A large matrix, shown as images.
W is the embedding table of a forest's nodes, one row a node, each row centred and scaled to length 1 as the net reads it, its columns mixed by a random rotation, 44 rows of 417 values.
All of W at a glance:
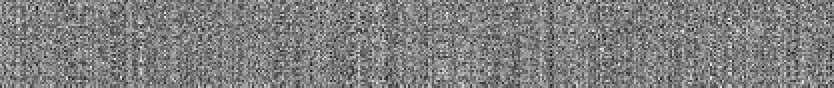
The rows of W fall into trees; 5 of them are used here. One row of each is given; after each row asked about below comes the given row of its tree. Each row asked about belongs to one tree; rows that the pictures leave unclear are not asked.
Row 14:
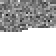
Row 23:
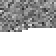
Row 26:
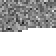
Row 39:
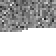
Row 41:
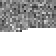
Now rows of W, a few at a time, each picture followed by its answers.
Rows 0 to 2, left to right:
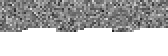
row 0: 41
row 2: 26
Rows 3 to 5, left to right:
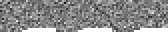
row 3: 39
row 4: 39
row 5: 14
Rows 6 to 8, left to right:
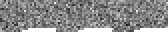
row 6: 23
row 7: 39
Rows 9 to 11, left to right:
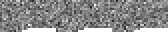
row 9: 23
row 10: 41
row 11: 23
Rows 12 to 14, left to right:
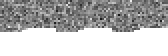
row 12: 26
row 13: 39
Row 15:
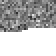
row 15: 14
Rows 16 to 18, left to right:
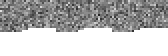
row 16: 23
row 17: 39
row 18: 41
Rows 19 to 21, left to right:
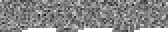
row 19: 39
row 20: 26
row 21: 23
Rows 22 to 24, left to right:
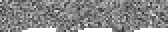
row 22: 39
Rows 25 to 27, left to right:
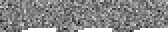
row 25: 23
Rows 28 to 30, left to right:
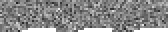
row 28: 26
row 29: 41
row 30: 23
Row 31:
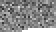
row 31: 39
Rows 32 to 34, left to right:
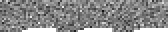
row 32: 39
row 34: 23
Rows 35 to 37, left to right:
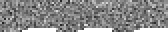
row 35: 41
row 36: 23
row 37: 23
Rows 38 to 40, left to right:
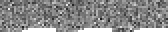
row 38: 39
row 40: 26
